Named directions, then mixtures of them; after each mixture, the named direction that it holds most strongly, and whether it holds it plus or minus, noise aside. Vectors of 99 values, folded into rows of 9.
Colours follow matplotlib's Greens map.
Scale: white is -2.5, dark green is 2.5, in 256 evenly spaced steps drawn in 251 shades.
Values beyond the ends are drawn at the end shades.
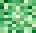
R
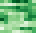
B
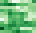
B, minus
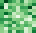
R, plus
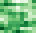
B, minus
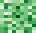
R, minus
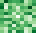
R, plus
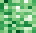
R, plus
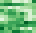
B, minus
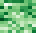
R, plus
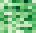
B, plus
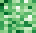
R, plus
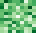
R, plus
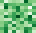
R, minus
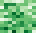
R, minus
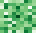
R, minus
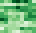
B, plus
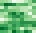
B, minus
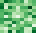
R, plus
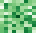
R, minus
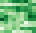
B, plus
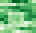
B, plus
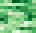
B, plus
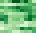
B, plus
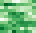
B, minus
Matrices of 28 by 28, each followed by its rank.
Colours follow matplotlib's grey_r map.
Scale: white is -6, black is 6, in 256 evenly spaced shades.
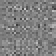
five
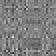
three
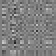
three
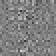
five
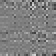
three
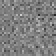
five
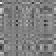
three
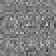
five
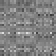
three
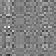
three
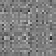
three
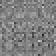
five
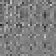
five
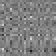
three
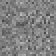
five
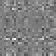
three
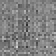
five
